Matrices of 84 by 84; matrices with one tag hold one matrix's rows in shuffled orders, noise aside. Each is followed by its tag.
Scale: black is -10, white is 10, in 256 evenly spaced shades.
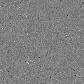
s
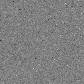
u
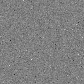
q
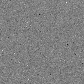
s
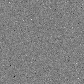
q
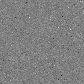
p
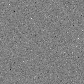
q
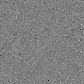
u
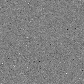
s
